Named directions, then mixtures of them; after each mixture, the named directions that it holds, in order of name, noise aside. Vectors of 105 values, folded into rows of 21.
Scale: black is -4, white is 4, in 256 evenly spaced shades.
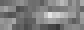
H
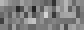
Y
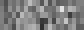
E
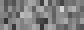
E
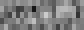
E, H, Y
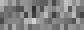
Y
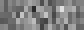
E, Y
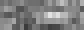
H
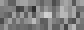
E, H, Y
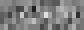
E, H, Y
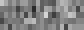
Y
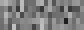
E, H, Y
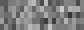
E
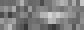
H
